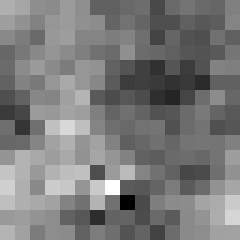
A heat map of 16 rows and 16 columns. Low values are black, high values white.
Mirror symmetry: none. Roughest part: bottom middle. Odd patch: rougher, in the bottom middle. Histogram: bell-shaped.
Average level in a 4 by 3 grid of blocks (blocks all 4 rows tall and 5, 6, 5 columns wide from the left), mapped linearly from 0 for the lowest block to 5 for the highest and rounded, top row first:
421 / 310 / 531 / 514
